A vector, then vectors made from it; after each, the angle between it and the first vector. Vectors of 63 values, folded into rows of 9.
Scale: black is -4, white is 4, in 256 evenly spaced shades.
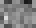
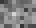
partly aligned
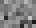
partly opposed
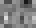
nearly parallel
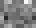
nearly opposite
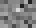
orthogonal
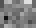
nearly opposite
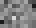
orthogonal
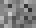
partly opposed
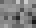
partly opposed
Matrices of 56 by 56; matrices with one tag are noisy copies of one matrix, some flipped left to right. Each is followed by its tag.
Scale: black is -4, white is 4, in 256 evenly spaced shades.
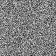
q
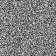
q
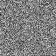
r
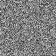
r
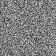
q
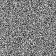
q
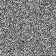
r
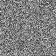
r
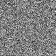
r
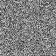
r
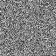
r
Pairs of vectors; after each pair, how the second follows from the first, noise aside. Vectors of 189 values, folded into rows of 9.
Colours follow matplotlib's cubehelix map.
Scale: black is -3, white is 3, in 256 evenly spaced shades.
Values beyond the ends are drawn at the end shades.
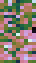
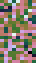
shuffled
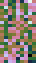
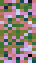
sign-scrambled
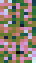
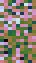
shuffled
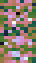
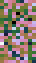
sign-scrambled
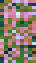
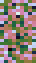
sign-scrambled
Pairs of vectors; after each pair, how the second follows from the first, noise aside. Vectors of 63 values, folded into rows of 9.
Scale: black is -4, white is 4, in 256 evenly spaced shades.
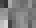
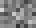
shuffled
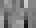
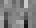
copied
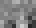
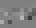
partly zeroed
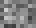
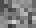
shuffled
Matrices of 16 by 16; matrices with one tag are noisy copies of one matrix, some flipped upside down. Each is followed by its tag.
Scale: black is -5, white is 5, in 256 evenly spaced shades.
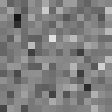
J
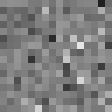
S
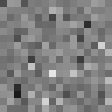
J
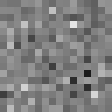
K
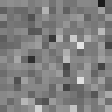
S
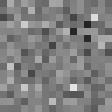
K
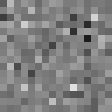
K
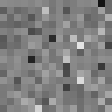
S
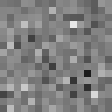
K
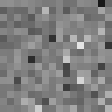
S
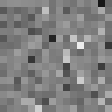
S
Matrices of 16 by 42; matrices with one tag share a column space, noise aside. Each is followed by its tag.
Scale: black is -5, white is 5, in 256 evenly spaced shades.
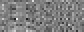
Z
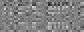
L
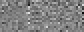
L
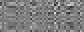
L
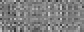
Z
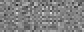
L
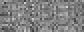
Z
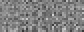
Z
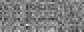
Z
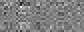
L
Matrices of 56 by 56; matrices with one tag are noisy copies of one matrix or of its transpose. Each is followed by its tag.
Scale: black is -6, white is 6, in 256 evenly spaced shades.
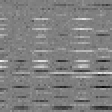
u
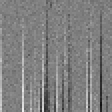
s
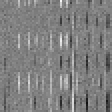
u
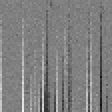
s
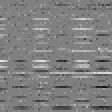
u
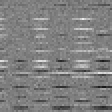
u
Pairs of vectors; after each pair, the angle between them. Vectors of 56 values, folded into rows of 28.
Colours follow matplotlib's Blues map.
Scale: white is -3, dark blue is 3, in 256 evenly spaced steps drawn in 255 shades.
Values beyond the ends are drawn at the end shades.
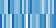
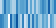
orthogonal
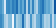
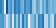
partly aligned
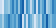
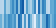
nearly parallel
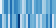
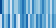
nearly opposite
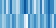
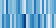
partly opposed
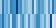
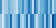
nearly opposite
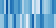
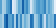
orthogonal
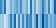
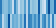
orthogonal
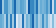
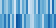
nearly opposite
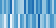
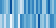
nearly parallel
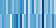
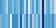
nearly parallel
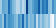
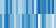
partly aligned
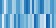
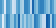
nearly parallel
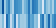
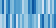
nearly parallel
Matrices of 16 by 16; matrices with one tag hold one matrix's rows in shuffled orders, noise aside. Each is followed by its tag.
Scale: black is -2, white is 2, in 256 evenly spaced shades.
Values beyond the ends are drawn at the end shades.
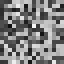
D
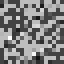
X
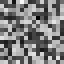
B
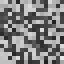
B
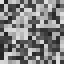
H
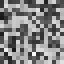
H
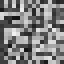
D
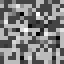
H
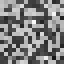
B
